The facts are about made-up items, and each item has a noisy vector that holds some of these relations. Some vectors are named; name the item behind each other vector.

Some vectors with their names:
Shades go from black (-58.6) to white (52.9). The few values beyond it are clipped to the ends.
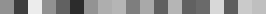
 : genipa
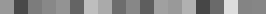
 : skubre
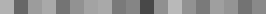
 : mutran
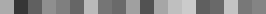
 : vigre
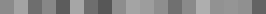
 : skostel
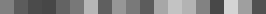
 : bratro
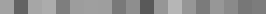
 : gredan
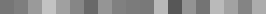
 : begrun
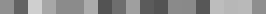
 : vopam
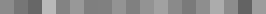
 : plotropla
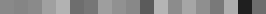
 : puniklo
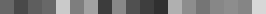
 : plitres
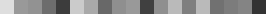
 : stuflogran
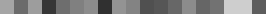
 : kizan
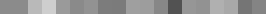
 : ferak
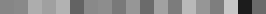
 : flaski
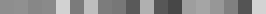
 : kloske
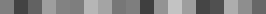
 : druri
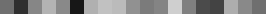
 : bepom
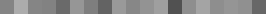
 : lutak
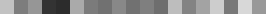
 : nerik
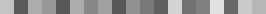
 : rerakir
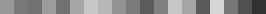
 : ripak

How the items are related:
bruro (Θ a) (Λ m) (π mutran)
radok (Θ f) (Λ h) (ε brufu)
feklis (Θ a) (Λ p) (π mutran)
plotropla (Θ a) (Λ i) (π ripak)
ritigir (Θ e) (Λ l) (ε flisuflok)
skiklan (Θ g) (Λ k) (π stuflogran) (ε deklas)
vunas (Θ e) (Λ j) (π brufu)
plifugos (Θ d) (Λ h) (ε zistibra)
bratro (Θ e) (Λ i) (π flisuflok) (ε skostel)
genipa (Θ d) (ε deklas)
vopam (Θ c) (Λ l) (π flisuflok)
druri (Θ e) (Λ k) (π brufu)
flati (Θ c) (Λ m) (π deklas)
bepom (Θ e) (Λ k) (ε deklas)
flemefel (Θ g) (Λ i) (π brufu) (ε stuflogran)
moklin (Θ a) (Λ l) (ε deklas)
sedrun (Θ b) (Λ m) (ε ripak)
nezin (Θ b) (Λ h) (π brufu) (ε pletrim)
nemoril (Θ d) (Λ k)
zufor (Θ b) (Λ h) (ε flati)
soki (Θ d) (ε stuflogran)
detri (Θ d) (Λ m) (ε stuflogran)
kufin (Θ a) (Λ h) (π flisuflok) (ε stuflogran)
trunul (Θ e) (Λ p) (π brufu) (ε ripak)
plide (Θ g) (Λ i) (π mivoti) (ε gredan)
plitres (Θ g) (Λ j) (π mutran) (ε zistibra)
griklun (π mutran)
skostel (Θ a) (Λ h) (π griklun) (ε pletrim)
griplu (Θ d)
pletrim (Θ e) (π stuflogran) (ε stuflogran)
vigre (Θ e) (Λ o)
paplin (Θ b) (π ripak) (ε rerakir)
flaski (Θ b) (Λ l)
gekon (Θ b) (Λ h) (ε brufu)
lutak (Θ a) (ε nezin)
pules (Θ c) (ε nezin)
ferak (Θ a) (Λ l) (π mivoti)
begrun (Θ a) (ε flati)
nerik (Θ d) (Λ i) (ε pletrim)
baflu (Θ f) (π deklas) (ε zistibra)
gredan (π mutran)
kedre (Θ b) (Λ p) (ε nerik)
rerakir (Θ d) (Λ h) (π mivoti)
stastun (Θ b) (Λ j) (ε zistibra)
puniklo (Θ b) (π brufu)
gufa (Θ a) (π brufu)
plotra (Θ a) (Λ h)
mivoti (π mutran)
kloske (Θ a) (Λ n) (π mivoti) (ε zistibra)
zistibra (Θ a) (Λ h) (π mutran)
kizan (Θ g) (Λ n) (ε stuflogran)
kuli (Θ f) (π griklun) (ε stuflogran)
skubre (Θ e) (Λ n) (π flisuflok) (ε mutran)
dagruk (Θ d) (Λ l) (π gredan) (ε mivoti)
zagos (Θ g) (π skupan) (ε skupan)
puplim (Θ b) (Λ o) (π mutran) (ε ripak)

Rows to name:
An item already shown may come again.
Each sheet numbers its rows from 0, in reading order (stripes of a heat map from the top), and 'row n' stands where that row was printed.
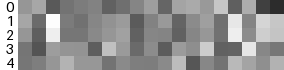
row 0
nezin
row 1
dagruk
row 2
dagruk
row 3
ritigir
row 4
begrun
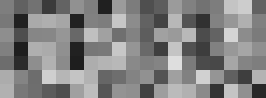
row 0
flemefel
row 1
skiklan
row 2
skubre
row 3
skiklan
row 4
bepom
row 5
zistibra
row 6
pletrim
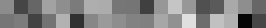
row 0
druri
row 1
puplim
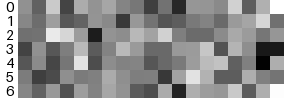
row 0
baflu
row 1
pules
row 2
moklin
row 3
sedrun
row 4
stastun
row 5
vunas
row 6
plifugos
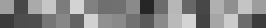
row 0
flati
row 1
trunul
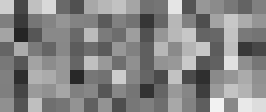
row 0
deklas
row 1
plide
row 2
vigre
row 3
kedre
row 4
ritigir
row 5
skiklan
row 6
zagos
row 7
radok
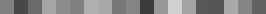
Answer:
druri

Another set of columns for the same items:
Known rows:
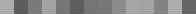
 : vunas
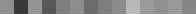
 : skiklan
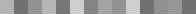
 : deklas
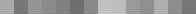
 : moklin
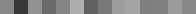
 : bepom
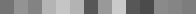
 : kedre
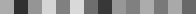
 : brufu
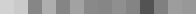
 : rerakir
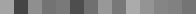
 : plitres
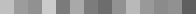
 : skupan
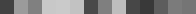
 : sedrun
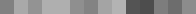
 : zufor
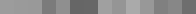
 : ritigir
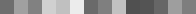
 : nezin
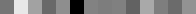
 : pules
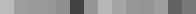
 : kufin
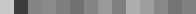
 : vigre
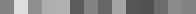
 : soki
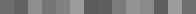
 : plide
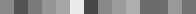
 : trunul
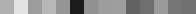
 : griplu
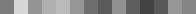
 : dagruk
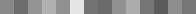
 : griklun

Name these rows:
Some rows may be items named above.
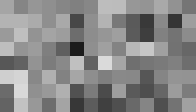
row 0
moklin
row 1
plifugos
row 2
genipa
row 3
zagos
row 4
baflu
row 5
rerakir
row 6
nerik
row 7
flati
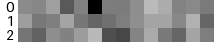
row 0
flemefel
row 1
vunas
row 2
druri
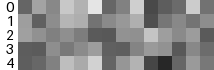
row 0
flaski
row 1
puplim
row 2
kizan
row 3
plide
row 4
stastun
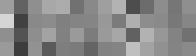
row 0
puplim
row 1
vigre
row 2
radok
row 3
skiklan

